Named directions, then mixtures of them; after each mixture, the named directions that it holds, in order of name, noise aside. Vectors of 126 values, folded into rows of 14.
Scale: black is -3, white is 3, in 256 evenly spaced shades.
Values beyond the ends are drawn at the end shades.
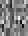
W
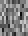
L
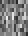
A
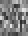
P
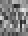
P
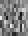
L, P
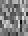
P, W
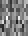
A, W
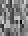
P, W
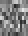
P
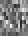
P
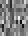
W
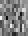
L, P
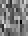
P, W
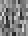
A, L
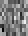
L, W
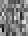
L, W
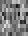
L, P
